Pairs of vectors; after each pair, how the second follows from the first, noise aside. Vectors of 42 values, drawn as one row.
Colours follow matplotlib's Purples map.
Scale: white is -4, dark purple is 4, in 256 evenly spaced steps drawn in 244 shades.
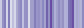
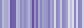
reversed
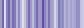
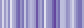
shuffled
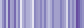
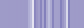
partly zeroed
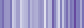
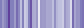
reversed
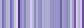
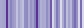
shuffled
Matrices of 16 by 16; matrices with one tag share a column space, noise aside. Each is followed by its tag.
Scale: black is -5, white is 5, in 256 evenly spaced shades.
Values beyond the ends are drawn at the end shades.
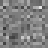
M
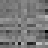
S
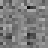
M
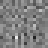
M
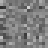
M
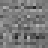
M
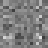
M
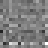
S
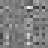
M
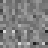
S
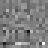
S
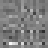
S
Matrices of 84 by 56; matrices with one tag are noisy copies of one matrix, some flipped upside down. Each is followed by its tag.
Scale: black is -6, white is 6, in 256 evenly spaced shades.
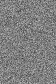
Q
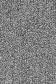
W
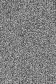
W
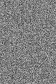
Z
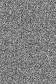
Z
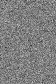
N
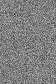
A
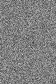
A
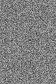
Z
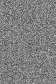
Z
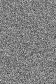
Q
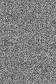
Z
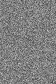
A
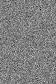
A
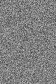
Q
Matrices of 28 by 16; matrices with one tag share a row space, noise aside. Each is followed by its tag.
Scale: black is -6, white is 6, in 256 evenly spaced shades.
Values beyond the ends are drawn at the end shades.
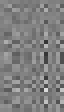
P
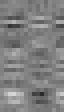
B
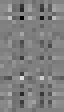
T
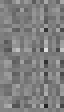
P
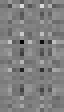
T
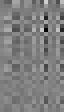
P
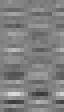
B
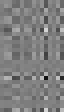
P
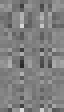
T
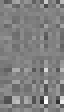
P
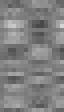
B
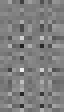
T
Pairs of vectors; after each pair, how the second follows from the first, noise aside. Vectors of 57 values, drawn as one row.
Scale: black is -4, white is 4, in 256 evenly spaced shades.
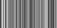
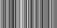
shuffled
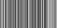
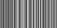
shuffled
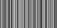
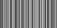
reversed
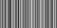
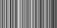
sign-scrambled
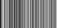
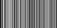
sign-scrambled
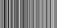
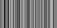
sign-scrambled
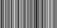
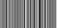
shuffled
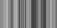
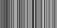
sign-scrambled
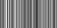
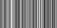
shuffled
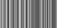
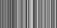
shuffled
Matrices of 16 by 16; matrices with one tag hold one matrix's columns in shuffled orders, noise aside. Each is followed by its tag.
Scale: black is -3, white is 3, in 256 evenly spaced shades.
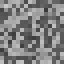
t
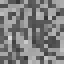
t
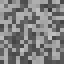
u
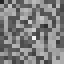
t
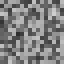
t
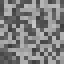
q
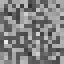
u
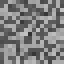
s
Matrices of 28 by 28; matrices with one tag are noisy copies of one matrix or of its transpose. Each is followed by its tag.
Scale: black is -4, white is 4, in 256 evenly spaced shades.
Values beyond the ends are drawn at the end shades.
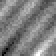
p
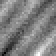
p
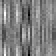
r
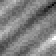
p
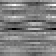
r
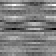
r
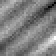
p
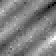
p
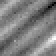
p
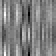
r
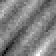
p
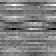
r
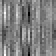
r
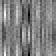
r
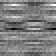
r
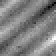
p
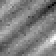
p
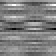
r
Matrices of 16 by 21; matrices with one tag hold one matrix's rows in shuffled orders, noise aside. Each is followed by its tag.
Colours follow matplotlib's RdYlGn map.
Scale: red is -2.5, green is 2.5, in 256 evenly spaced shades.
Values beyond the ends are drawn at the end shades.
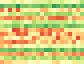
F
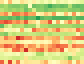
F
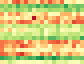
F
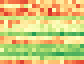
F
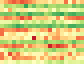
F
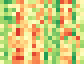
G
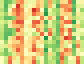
G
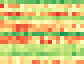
F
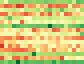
F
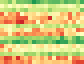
F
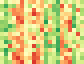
G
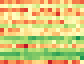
F
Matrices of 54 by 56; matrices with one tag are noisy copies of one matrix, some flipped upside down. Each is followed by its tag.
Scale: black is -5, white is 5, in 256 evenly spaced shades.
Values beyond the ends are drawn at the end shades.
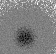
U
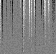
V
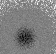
U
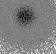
U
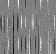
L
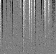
V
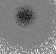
U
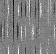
L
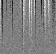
V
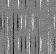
L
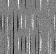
L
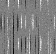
L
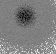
U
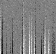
V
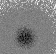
U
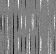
L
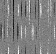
L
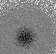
U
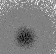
U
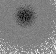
U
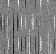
L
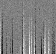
V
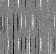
L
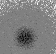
U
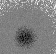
U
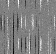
L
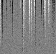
V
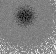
U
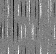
L
